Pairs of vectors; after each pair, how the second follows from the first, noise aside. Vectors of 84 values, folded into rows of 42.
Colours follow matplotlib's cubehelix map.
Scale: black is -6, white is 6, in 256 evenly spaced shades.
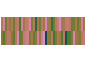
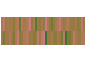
shrunk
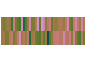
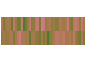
shrunk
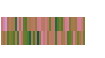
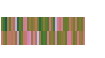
negated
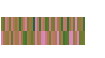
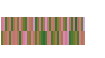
negated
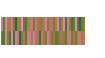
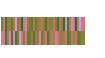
negated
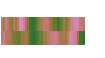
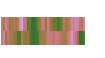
copied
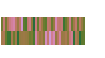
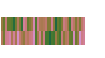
negated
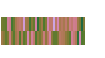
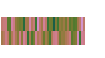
negated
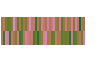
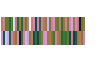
scaled up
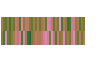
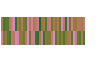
shuffled
